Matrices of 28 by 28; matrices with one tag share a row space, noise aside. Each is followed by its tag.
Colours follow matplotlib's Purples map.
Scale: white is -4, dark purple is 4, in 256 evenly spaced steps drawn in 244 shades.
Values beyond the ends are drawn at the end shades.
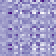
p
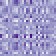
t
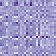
t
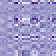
p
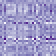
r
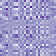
t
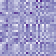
t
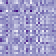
t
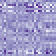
r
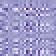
t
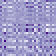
r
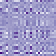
t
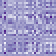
r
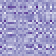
r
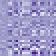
p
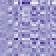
p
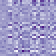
p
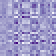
p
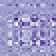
p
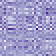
r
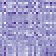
r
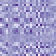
t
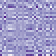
r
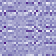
r
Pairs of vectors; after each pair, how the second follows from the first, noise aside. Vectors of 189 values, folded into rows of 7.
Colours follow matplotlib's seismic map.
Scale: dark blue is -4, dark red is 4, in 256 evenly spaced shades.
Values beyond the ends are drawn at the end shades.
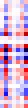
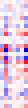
shrunk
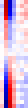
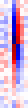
wrapped around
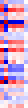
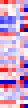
wrapped around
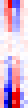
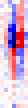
wrapped around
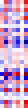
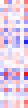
shrunk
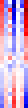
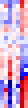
wrapped around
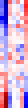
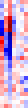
wrapped around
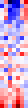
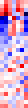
wrapped around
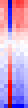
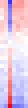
shrunk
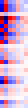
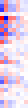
shrunk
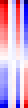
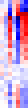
wrapped around
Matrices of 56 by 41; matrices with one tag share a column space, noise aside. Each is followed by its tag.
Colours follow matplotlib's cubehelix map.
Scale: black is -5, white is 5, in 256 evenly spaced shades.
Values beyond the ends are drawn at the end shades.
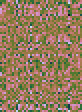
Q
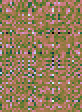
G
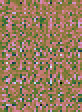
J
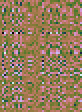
G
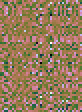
Q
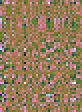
J
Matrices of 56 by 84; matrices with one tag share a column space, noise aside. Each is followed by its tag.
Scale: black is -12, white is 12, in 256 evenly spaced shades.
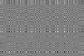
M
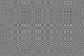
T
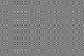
T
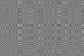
T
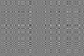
T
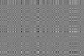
M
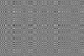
T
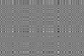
M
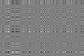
M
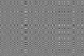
T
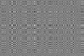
T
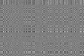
M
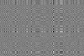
M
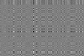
M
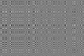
T
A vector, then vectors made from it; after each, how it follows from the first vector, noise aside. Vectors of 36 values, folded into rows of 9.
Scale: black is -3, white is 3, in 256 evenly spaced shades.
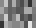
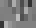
partly zeroed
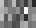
wrapped around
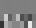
partly zeroed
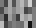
negated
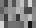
negated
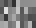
wrapped around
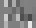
partly zeroed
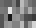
wrapped around
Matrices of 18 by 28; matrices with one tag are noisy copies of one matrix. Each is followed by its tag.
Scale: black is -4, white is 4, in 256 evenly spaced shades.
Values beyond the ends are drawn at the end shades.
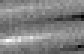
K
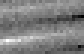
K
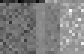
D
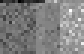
D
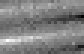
K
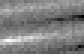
K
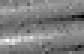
K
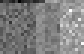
D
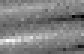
K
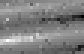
K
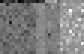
D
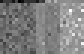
D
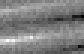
K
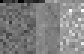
D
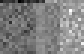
D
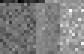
D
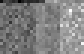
D
